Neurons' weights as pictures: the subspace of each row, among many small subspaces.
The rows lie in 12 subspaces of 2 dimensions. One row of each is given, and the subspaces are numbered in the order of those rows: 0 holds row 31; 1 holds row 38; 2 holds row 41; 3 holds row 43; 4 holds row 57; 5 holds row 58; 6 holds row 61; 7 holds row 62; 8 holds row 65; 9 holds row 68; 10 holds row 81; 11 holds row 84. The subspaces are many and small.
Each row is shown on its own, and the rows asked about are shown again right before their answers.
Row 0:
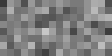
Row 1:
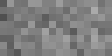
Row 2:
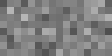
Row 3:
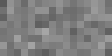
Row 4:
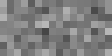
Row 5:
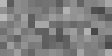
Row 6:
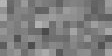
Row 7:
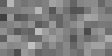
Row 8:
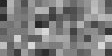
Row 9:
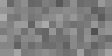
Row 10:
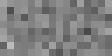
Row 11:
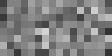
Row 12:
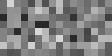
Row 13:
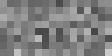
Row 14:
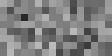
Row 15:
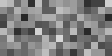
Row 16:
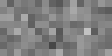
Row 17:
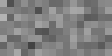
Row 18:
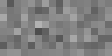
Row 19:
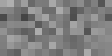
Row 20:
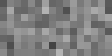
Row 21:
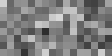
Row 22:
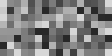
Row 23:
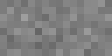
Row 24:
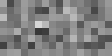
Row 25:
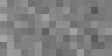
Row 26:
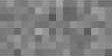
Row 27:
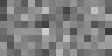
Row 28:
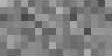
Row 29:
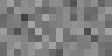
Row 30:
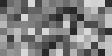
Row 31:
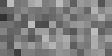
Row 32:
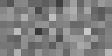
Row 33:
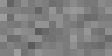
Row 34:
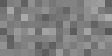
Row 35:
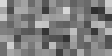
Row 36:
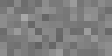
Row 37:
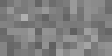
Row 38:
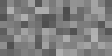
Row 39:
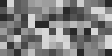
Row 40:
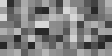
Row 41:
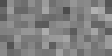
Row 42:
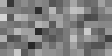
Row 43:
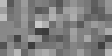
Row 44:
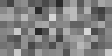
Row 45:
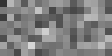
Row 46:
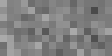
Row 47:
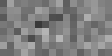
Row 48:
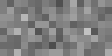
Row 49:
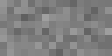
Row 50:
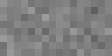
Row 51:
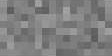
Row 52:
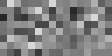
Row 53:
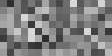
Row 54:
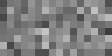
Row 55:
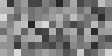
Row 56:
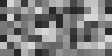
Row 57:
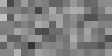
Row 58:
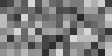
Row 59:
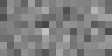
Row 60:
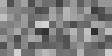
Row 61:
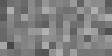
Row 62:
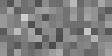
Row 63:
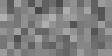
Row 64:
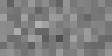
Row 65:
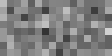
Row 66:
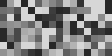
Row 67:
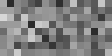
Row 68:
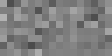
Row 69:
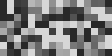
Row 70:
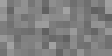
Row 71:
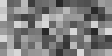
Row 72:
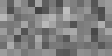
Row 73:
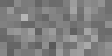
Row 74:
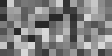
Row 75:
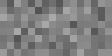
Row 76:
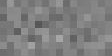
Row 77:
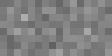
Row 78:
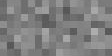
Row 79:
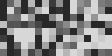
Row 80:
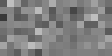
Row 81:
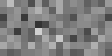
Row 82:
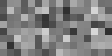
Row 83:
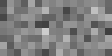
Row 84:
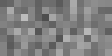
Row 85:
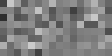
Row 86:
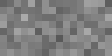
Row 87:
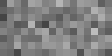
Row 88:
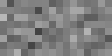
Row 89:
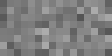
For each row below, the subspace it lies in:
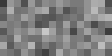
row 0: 3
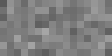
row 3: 3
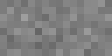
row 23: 3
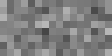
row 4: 8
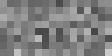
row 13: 6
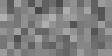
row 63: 1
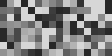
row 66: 9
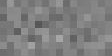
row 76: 5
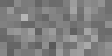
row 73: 1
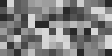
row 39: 2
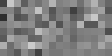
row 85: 9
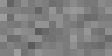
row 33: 4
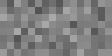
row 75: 1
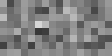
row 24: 10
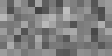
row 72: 1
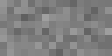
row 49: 7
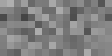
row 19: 9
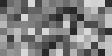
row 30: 5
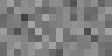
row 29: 7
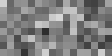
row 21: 5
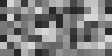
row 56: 4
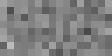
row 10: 6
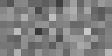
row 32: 11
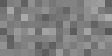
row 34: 3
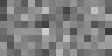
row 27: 8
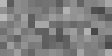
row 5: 2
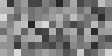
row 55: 7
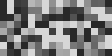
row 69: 2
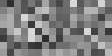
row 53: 0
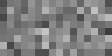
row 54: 6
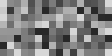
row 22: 6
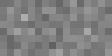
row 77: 8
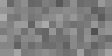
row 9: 7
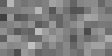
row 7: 4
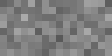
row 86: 10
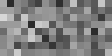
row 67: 0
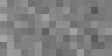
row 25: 0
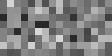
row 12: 10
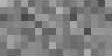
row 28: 9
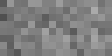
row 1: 0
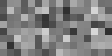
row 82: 11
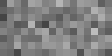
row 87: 7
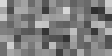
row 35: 2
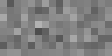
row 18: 10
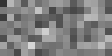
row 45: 4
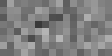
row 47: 5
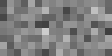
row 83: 8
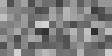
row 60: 8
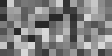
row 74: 5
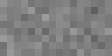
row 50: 0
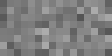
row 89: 6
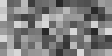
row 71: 7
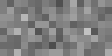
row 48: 8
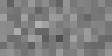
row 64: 5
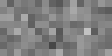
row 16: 2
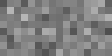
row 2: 3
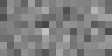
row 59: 8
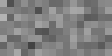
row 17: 4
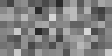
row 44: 11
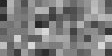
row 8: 3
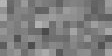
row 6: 3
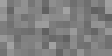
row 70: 2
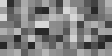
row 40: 10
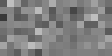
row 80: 9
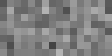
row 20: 2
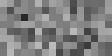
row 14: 1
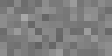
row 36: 7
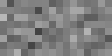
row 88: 4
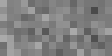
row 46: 0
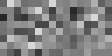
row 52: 9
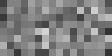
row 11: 6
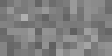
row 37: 1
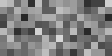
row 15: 10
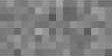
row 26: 11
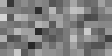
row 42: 4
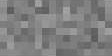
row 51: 1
